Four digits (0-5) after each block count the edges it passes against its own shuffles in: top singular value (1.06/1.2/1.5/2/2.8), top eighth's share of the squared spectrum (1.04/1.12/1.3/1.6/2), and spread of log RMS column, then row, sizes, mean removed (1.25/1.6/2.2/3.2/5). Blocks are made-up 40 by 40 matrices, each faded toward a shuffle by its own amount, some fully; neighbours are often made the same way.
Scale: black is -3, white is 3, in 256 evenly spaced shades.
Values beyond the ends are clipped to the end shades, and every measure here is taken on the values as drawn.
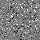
2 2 0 1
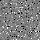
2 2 0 1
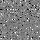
2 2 0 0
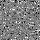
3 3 0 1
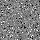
1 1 0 0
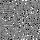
2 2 0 1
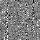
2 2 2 0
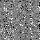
1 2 2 0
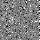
2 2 2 0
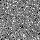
0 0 0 0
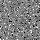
0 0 0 0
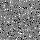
0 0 0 0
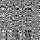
4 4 2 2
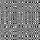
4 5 3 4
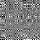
4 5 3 3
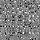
3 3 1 2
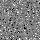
0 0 0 0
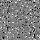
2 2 1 2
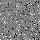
0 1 0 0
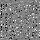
2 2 2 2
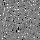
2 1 1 0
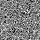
0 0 0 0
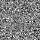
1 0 0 2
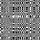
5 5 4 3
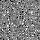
3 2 1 0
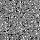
2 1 0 0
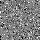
1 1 0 0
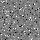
0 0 0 0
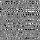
4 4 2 3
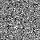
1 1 0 0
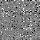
3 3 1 1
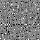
3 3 1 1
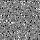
2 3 0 1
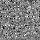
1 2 0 2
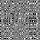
4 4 2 3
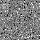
2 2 1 0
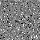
1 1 1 0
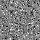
2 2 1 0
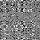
4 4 2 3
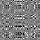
4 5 3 3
